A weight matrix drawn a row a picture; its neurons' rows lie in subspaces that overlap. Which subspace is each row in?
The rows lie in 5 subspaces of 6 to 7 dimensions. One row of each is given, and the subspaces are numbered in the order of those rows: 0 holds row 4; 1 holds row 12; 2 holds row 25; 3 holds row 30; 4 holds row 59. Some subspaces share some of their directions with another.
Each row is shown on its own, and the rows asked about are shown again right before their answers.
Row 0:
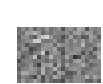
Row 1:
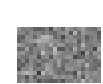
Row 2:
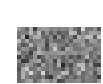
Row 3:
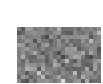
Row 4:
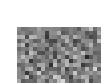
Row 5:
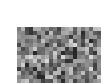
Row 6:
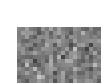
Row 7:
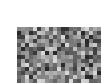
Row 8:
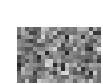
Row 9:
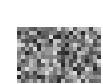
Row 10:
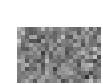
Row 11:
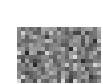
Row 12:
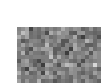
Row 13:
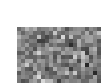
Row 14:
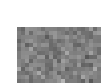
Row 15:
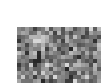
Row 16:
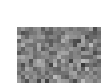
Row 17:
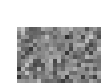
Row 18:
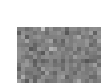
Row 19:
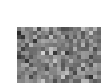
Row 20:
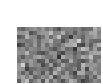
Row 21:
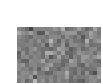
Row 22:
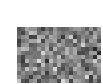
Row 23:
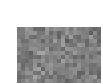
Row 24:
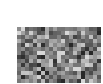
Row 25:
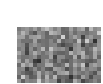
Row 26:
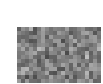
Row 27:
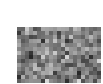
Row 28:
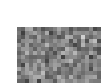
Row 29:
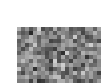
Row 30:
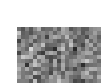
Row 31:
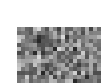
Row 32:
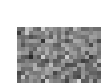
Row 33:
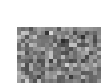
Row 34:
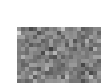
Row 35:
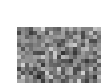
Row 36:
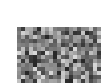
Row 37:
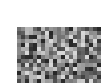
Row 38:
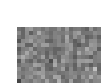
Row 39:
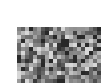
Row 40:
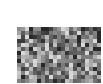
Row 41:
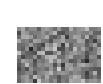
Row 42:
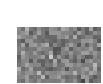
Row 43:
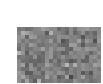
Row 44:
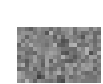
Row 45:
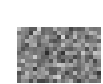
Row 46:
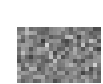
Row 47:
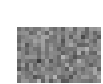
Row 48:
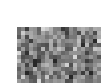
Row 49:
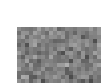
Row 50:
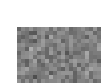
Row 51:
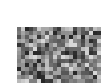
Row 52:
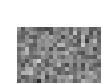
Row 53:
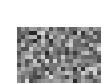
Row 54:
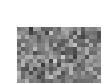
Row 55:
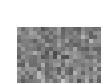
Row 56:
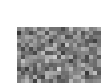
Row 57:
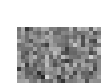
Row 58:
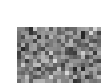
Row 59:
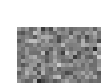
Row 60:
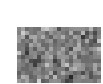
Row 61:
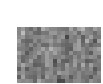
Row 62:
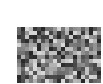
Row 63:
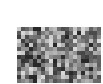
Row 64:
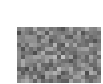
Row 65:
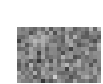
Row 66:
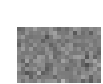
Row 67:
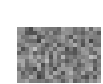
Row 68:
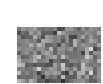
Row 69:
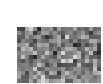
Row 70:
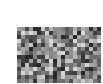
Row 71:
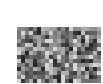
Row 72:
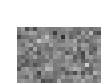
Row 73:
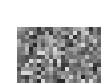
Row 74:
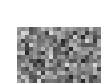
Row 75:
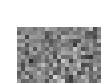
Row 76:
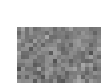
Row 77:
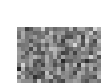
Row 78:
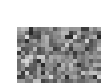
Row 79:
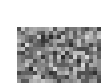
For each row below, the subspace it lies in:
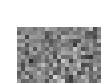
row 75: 0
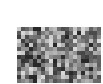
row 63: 2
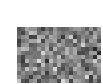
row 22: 4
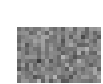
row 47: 4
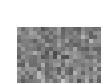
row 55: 0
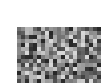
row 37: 0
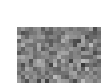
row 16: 0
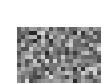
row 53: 3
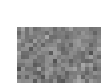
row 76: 3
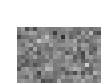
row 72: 2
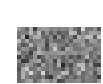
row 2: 1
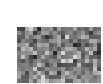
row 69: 4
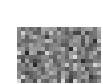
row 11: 4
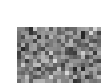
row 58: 3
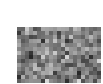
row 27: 0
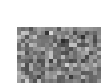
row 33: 1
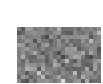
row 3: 0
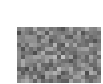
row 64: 3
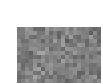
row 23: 0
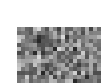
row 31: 4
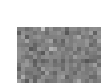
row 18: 0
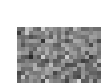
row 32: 0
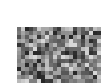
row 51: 2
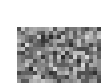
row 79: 2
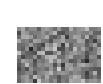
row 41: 3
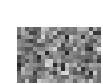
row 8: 3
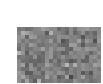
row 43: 1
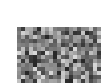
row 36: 4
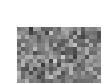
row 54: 1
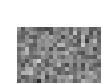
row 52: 2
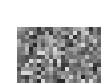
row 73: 2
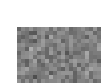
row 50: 3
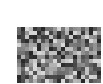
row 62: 0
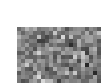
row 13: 2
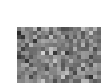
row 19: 3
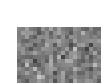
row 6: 1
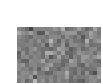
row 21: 3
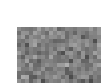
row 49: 4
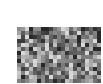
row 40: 1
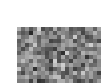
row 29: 4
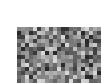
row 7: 3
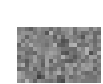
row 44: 1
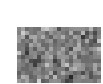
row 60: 0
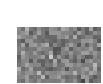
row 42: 1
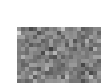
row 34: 3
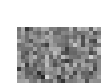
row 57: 1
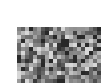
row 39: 1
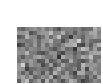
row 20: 0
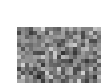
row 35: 0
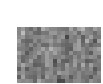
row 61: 2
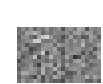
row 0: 4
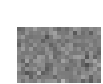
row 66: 4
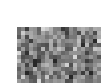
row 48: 1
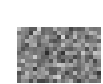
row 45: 4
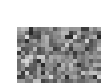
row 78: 1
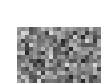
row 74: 1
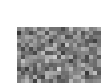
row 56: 3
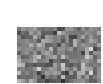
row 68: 3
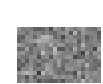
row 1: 2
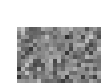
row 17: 1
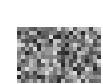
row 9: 0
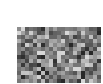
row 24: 0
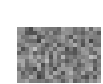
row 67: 4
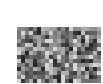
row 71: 4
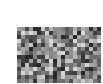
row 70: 2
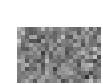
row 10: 4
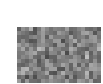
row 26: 3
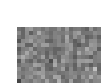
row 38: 4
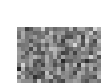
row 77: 0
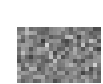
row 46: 1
